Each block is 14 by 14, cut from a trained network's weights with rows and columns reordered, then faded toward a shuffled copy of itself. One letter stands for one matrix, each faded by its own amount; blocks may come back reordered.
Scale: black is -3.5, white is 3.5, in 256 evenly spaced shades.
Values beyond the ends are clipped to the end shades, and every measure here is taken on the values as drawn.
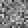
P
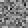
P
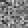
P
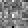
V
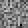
P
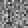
P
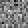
P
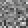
V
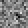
P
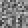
P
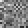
V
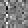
V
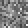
P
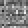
V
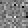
V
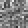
P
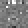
V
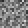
P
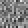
V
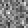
P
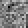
P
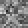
V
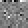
V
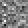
V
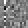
V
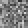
P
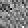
V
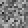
P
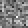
P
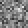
P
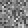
P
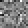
V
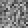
P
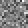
P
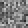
P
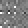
V
